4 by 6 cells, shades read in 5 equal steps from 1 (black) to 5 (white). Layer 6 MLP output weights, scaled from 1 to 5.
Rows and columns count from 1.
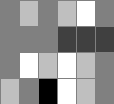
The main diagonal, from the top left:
3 3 4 5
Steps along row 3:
up down up down down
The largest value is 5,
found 4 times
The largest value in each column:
4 5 4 5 5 3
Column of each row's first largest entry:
5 1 2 4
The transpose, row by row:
3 3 3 4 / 4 3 5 3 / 3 3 4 1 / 4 2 5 5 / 5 2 4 4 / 3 2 3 3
